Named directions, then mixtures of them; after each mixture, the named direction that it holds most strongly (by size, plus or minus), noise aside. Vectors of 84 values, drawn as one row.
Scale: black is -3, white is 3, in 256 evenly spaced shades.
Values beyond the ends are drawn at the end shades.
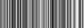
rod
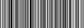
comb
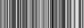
rod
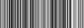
rod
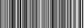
rod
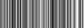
rod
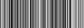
comb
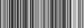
rod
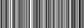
comb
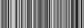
rod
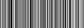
comb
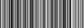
comb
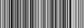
comb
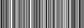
comb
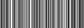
comb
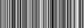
rod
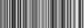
rod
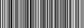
comb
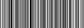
comb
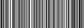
comb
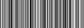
comb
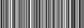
comb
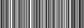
comb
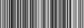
rod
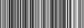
rod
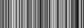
rod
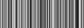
rod
